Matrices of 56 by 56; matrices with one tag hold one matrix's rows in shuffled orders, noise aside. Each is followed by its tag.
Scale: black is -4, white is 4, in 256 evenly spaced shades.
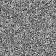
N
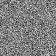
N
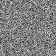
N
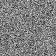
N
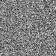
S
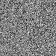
S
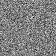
S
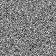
N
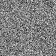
S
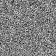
N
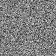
S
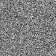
S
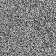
S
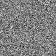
N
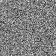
S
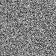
S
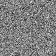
N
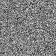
S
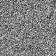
N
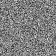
N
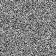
N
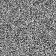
S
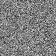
S
